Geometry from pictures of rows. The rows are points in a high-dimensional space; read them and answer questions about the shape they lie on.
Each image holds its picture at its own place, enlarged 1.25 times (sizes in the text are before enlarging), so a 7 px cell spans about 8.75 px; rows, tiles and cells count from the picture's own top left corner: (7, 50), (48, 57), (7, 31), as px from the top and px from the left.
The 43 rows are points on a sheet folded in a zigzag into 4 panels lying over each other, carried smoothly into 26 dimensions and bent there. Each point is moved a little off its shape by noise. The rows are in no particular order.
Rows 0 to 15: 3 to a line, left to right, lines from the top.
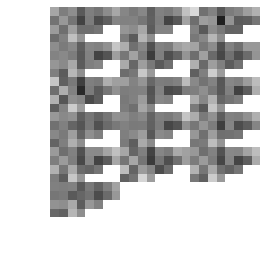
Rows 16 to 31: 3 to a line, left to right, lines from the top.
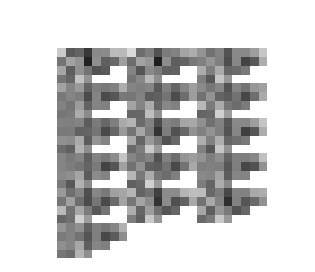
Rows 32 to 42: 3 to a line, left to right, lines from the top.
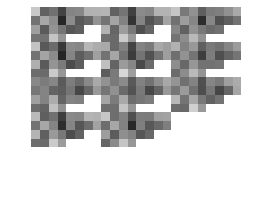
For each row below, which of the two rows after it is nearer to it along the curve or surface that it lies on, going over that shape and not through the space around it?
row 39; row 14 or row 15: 15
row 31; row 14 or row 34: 34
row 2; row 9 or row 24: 9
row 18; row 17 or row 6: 6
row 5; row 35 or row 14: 35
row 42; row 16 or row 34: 34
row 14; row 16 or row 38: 16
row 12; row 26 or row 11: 26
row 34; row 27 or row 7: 7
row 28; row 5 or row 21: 21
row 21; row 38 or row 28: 28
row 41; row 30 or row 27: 30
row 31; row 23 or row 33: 23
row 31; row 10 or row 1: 10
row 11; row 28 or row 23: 23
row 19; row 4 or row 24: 4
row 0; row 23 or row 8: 23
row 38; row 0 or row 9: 0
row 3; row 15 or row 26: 15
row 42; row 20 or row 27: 27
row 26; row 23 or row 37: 23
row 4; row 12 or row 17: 12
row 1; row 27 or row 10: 10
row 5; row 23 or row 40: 23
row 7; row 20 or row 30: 20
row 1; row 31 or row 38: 38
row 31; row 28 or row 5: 5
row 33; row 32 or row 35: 35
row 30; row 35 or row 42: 35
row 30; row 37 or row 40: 40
